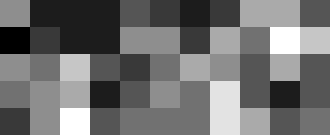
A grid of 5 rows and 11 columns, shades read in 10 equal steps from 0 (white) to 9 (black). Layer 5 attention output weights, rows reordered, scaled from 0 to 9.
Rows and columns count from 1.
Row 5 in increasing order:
0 1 3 4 5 5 5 5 6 6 7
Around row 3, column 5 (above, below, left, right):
4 6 6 5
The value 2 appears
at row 2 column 11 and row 3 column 3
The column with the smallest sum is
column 8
